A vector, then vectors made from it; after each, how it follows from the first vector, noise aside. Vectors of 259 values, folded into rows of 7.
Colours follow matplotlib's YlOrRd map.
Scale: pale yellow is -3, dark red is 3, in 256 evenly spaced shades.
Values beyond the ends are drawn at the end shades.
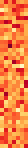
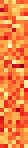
negated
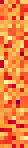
reversed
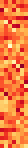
sign-scrambled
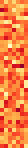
negated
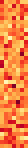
reversed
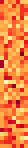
reversed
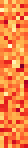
sign-scrambled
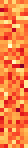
negated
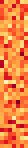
reversed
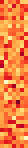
reversed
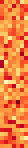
reversed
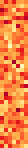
sign-scrambled
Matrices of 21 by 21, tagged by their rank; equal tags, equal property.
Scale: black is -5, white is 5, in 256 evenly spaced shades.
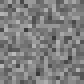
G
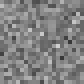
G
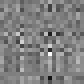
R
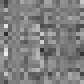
R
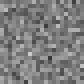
G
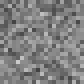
G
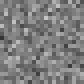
G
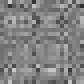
R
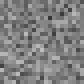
G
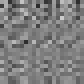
R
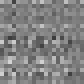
R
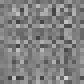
R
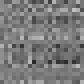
R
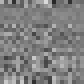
R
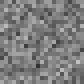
G
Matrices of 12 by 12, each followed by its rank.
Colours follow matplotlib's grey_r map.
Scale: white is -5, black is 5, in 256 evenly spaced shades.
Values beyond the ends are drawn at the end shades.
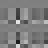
one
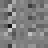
two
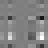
one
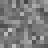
full rank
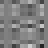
one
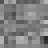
two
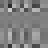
one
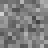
full rank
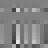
one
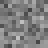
full rank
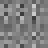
two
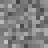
full rank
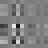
one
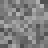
full rank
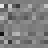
two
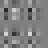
one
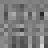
two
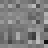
two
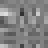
two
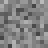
full rank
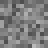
full rank
